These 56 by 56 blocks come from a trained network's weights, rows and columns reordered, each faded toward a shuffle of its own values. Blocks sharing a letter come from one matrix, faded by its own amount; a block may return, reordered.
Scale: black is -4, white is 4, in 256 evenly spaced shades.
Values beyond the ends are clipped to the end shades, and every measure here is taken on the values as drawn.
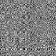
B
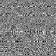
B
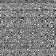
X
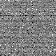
X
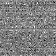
X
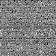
X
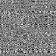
B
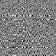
B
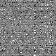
X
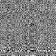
B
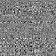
B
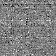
X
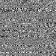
B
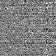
X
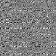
B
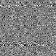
B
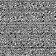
X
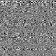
B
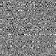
B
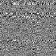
B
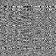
B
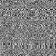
B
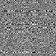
B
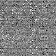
X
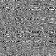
B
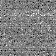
X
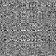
B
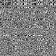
B
